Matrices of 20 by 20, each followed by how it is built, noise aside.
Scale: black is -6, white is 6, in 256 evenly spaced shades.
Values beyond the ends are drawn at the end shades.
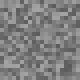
noise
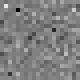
noise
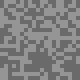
noise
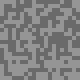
noise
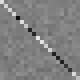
diagonal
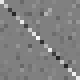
diagonal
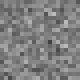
noise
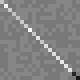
diagonal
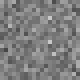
noise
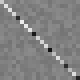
diagonal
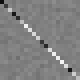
diagonal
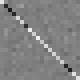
diagonal
